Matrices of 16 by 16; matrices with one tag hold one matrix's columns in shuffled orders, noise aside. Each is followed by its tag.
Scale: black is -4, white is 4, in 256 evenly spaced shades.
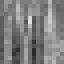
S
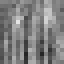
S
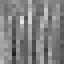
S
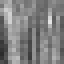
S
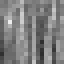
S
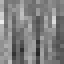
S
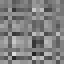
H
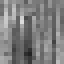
S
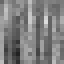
S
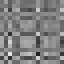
H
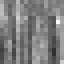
S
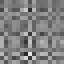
H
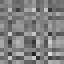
H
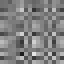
H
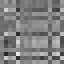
H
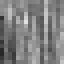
S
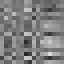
H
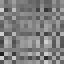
H
